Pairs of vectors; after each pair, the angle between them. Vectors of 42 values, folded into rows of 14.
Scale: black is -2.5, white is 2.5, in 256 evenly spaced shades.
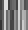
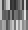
orthogonal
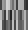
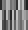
nearly parallel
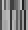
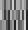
partly opposed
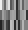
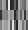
orthogonal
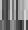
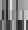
nearly parallel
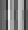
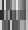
orthogonal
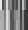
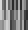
nearly parallel
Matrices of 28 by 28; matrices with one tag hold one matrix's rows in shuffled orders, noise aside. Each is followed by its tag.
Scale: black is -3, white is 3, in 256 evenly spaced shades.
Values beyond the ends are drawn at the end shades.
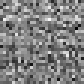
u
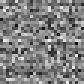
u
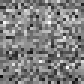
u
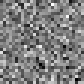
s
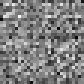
u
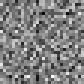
s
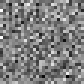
s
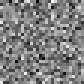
s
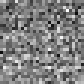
u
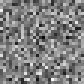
s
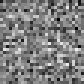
u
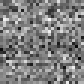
u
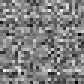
u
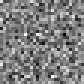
s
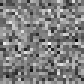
u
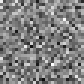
s
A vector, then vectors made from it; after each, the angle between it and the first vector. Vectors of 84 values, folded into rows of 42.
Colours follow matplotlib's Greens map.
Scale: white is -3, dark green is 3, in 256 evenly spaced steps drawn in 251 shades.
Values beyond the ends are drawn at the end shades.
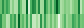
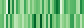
orthogonal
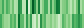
nearly parallel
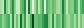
partly opposed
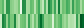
orthogonal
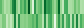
orthogonal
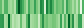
orthogonal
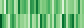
partly aligned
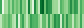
partly opposed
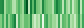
partly aligned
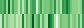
orthogonal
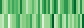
orthogonal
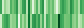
nearly opposite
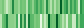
partly opposed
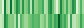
partly opposed
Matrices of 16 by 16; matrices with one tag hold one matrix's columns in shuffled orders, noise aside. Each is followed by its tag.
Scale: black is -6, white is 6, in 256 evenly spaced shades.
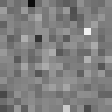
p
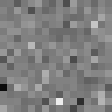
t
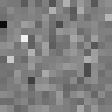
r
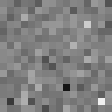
t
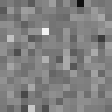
p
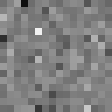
p
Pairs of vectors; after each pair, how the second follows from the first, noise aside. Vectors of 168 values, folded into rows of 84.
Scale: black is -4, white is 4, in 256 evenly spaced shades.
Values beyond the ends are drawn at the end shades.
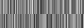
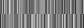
shuffled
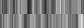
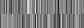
shuffled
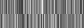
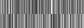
shuffled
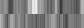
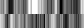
scaled up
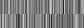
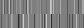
partly zeroed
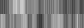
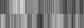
copied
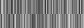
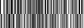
scaled up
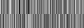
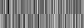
shuffled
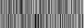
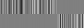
partly zeroed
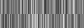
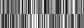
scaled up
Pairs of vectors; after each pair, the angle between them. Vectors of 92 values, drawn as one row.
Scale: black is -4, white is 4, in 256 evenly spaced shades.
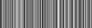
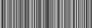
partly opposed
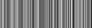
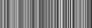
nearly parallel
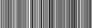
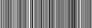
nearly parallel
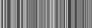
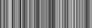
partly opposed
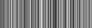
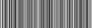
partly opposed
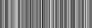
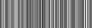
nearly parallel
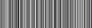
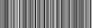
nearly opposite
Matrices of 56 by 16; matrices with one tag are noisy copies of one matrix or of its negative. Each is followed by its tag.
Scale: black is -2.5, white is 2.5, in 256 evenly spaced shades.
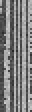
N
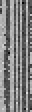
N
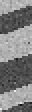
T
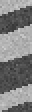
T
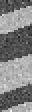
T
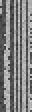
N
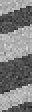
T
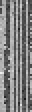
N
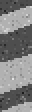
T
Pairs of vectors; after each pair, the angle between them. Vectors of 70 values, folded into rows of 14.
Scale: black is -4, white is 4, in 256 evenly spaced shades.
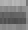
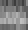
nearly opposite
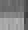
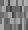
orthogonal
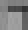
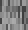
partly aligned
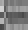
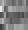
nearly parallel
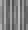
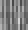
nearly parallel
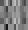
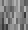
partly aligned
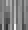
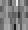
partly opposed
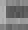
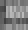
nearly opposite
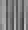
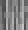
nearly opposite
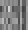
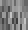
partly opposed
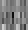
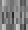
nearly parallel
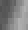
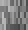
partly opposed
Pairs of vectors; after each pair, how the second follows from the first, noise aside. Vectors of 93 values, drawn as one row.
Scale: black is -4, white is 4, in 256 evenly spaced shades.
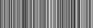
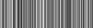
reversed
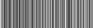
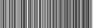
reversed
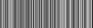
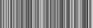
sign-scrambled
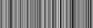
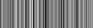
wrapped around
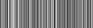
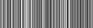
wrapped around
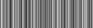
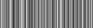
sign-scrambled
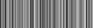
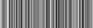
wrapped around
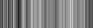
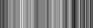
reversed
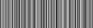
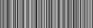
reversed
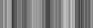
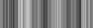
reversed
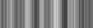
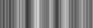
reversed
